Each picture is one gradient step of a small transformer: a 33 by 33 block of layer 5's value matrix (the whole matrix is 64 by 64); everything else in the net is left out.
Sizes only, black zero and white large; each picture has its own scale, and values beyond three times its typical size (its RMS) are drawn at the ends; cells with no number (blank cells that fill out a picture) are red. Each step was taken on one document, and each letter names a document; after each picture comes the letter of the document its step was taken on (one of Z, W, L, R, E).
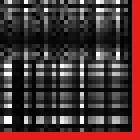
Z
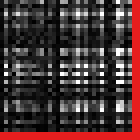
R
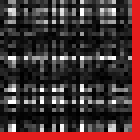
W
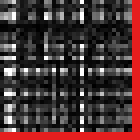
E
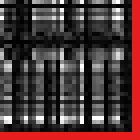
Z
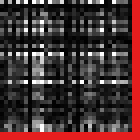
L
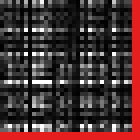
L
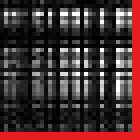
R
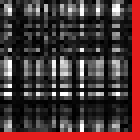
Z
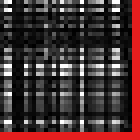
Z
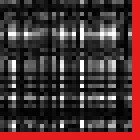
W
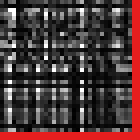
E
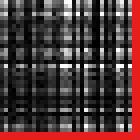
R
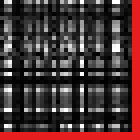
Z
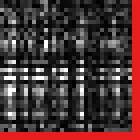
E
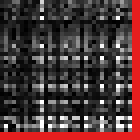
R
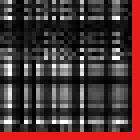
Z
